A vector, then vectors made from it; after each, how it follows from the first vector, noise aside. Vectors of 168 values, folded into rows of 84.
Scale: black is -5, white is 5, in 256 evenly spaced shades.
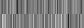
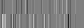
partly zeroed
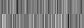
copied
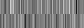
wrapped around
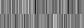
wrapped around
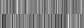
negated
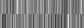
negated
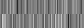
copied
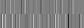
partly zeroed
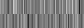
wrapped around
